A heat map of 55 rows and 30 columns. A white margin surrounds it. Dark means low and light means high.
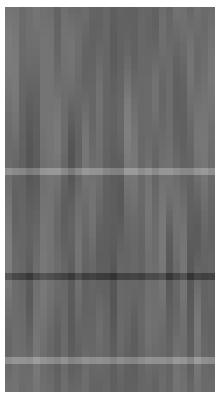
No overall slope runs across the table. A few values lie far out on both sides of the bulk. Rows 24, 39 and 51 stand out from the rest. On average the colour sits 40% of the way up the scale.
